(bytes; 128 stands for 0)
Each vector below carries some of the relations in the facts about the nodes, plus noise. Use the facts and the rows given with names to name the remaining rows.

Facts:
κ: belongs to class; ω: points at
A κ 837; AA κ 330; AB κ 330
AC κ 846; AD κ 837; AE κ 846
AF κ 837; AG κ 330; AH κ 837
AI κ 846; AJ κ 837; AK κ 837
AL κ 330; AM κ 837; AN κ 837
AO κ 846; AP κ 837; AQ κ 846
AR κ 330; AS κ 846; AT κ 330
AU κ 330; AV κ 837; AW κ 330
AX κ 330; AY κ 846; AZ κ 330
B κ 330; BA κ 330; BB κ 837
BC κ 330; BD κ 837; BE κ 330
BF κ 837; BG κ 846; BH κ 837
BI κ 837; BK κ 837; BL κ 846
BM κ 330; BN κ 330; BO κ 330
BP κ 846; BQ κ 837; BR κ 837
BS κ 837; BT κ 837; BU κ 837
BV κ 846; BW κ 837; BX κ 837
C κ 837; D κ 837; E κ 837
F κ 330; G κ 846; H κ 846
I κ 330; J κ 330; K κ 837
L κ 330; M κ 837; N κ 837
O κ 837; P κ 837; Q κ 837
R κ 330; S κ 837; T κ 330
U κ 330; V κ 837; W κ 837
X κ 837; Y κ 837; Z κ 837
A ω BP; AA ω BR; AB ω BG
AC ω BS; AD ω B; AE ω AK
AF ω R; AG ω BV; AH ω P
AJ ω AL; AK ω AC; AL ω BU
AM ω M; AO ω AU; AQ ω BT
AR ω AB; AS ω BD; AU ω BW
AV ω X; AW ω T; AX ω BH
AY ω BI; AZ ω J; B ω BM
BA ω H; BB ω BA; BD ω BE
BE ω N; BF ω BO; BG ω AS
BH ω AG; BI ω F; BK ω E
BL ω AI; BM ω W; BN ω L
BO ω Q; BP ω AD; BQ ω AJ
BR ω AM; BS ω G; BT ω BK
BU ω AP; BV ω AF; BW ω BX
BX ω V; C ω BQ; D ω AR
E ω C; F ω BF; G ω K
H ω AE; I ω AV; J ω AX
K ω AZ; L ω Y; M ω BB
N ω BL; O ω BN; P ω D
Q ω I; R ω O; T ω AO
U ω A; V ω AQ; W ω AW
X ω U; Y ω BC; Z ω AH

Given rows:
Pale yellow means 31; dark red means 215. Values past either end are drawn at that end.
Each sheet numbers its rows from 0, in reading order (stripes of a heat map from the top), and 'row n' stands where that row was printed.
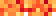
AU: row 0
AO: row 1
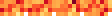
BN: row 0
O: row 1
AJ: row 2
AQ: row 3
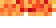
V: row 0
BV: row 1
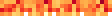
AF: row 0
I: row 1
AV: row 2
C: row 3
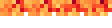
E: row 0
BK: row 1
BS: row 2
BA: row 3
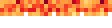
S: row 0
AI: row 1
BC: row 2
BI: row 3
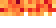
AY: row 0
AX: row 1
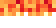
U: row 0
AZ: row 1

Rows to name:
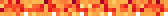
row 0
G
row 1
N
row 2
AA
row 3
B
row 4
AD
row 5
AE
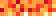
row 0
BP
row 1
R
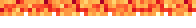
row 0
Y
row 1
AK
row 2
AW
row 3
W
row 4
BW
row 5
AG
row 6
T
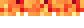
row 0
F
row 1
BQ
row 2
AT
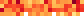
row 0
AC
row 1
BX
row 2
BE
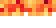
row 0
K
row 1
BF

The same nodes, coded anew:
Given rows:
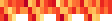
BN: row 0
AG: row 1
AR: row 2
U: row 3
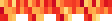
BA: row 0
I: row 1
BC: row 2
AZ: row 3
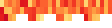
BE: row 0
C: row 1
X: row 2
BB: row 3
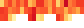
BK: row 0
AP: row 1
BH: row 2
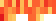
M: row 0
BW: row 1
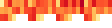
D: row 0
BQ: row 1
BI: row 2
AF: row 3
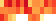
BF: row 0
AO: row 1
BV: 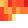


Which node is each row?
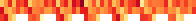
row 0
AT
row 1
AQ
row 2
F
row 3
H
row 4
R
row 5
BG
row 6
A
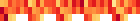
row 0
AL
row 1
G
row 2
BO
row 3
Q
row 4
AB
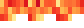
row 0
O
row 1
BS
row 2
AS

